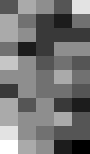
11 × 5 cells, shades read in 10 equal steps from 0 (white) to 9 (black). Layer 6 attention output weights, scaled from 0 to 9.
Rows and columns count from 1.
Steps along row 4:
up down down same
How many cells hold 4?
13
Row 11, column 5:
9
